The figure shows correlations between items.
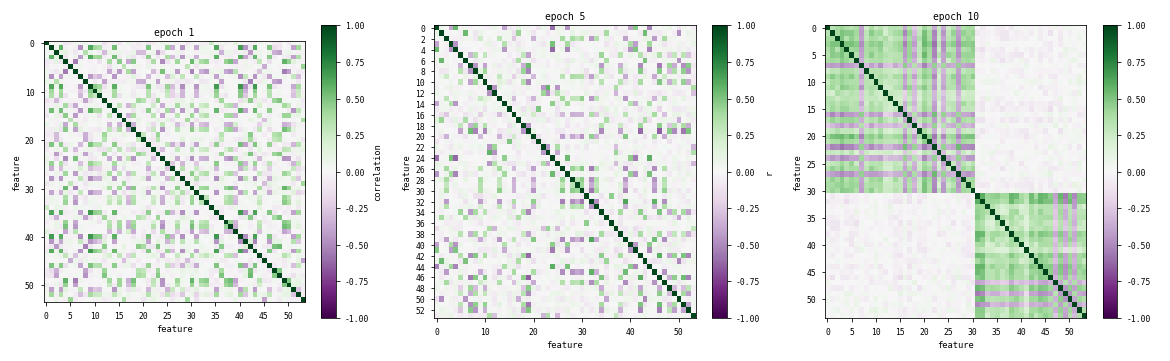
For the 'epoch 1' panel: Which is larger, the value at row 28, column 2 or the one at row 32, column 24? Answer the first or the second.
the first
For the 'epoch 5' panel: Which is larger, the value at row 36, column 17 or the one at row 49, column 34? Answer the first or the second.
the second
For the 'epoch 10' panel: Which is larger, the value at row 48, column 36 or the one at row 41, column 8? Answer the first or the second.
the first
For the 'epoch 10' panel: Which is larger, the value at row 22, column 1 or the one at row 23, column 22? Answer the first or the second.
the second
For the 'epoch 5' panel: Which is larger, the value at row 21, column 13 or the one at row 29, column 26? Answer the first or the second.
the second
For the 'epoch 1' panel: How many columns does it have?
54
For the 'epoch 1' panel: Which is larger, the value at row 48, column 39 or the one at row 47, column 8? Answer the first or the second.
the first
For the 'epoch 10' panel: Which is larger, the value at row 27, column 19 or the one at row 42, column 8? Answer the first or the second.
the second
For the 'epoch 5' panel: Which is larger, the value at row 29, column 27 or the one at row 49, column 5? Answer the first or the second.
the second
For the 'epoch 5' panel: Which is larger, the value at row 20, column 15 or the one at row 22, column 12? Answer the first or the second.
the second
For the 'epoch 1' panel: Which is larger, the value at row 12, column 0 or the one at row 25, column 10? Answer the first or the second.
the second
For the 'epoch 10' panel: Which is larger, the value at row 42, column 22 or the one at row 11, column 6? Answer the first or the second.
the second
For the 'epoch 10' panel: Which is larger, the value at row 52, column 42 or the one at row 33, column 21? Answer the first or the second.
the first
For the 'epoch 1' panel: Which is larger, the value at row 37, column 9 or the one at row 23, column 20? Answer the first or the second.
the second
